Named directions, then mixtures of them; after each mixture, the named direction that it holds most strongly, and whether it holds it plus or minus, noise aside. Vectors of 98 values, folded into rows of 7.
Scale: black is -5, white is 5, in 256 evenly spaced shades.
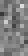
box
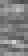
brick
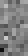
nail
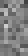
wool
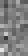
nail, minus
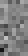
nail, plus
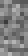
brick, plus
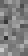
nail, minus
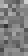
wool, minus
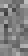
wool, minus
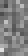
box, plus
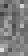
box, plus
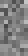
wool, minus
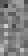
wool, plus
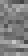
brick, plus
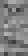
brick, minus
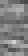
brick, plus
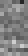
brick, plus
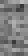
brick, minus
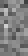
wool, plus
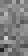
nail, plus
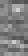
brick, plus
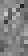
box, minus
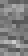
brick, plus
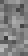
nail, minus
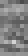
brick, plus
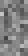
wool, minus
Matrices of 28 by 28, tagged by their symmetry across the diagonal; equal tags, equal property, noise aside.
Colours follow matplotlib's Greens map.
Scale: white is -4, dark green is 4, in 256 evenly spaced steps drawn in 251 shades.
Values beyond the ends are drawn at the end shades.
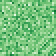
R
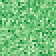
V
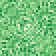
R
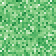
R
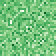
R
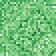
R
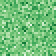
V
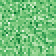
V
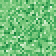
R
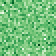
V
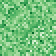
R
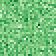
V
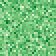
V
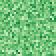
V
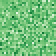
V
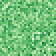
R
